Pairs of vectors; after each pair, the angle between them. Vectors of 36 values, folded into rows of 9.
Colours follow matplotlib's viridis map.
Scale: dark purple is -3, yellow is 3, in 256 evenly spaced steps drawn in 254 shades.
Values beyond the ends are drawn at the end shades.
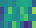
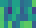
nearly opposite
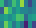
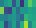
nearly opposite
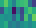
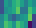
orthogonal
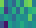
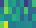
nearly opposite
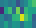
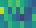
nearly opposite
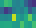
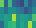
partly aligned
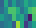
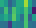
orthogonal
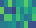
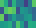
nearly opposite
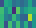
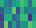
nearly opposite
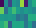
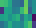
partly opposed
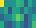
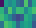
nearly opposite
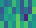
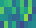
nearly opposite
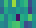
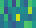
nearly opposite
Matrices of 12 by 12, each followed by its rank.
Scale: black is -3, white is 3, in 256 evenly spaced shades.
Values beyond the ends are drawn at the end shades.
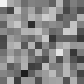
full rank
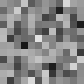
full rank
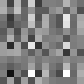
two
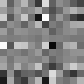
two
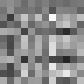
two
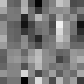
two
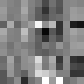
two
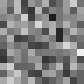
full rank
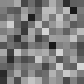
full rank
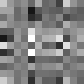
two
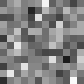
full rank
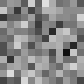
full rank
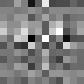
two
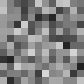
full rank
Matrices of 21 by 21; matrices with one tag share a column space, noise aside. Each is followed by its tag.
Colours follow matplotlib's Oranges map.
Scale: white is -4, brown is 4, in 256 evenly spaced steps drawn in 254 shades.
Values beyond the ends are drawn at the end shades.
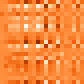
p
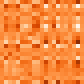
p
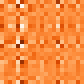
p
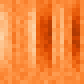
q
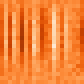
q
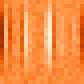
q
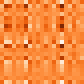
p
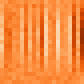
q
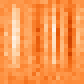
q
